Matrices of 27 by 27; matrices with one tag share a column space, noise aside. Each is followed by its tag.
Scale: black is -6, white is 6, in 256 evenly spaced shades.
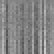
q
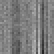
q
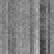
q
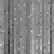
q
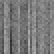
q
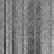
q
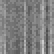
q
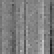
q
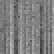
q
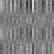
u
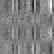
u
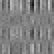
u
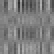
u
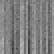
q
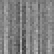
q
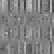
u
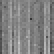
q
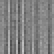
q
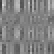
u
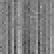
q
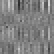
u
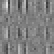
u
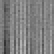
q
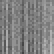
q
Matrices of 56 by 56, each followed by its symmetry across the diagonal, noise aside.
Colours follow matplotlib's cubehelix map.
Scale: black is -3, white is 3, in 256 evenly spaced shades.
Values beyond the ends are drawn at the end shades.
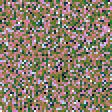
neither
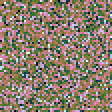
antisymmetric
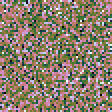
neither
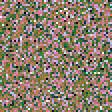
neither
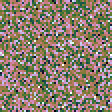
antisymmetric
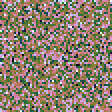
neither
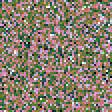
neither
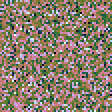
antisymmetric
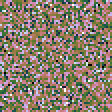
antisymmetric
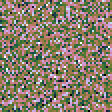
neither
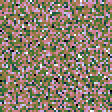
antisymmetric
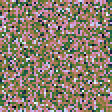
antisymmetric
